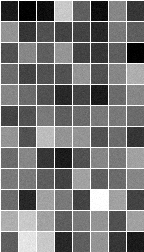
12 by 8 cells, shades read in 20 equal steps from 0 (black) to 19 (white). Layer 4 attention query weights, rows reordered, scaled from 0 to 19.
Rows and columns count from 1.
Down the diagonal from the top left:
2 4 7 6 5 9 8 12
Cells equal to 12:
6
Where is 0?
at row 1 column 2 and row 3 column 8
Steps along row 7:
down up down same down up down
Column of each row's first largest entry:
4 1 4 8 1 3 3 8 5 6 2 2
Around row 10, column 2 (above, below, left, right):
9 15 8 12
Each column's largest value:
13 17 15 15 12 19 12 13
